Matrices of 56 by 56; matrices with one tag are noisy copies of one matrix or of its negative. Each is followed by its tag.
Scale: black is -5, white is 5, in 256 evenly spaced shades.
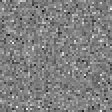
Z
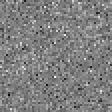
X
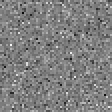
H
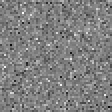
H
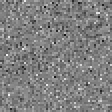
X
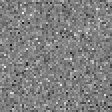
H
